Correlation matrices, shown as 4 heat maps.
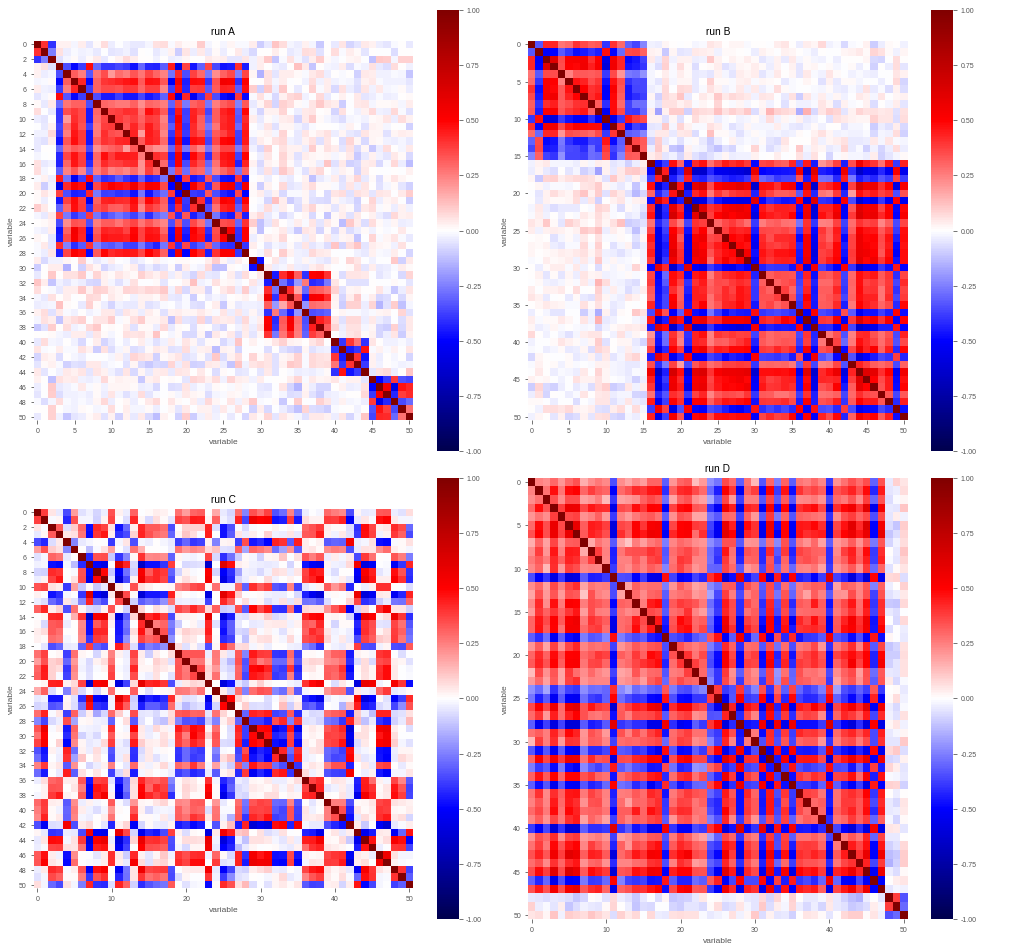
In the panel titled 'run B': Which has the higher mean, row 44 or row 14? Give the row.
44
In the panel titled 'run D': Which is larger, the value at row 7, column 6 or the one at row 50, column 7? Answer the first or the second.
the first
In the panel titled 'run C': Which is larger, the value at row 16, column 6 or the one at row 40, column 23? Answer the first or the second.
the first
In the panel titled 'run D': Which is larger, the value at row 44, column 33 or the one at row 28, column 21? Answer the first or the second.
the first
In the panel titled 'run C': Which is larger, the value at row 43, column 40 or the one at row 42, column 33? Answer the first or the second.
the second
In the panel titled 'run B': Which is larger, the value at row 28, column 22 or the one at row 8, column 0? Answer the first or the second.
the first
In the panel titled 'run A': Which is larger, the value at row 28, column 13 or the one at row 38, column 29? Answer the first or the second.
the first
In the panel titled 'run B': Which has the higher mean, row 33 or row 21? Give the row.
33
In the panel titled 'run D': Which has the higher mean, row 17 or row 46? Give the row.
17
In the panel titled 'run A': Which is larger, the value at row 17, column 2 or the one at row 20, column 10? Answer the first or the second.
the first
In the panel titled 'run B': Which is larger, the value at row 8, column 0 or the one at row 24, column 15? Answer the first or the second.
the first
